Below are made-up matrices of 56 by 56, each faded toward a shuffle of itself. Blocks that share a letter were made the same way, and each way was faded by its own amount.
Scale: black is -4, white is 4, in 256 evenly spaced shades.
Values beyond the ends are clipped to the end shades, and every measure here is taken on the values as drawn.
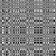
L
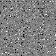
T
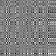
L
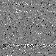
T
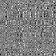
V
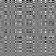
L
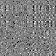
V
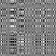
L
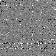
T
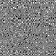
V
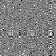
V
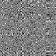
V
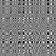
L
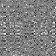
V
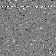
T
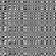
L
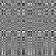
L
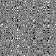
V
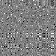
V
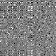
V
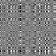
L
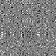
V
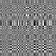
L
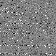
T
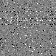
T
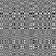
L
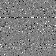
T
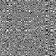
V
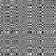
L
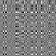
L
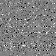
T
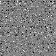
T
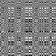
L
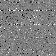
T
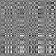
L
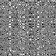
V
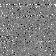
T
